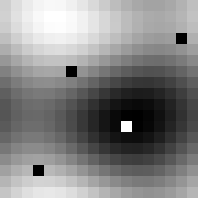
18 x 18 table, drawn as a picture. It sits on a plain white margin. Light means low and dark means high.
Lone odd cells: 4, 3 higher and 1 lower than their neighbours. Stripes: none. Ninth with the lowest average: top left. Ninth with the highest average: middle right.
